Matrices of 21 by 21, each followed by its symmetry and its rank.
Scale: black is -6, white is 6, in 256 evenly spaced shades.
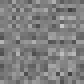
neither, rank three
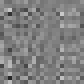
neither, rank three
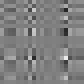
neither, rank one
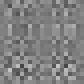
neither, rank two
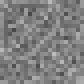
symmetric, full rank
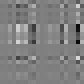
neither, rank one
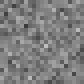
symmetric, full rank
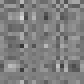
neither, rank two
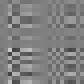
neither, rank one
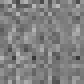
neither, rank three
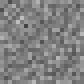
symmetric, full rank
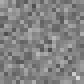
symmetric, full rank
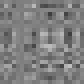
neither, rank two
